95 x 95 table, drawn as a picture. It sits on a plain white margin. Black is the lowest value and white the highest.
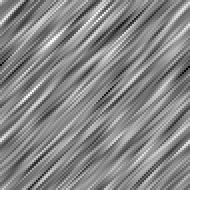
No row or column stands out. The values follow a bell shape. On average the colour sits 50% of the way up the scale. Streaks slant up to the right. There is no overall slope.
